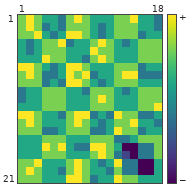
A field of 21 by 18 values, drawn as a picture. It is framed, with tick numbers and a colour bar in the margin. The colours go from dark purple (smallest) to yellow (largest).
An odd patch, lower than its surroundings, sits in the bottom right. On average the colour sits 70% of the way up the scale. The field is checkered. The bottom right is the ninth with the lowest average. Values change most from cell to cell in the bottom right.
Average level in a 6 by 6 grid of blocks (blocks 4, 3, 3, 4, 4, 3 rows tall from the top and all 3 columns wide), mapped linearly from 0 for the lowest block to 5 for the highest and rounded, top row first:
424342 | 343433 | 424342 | 434343 | 343412 | 525230
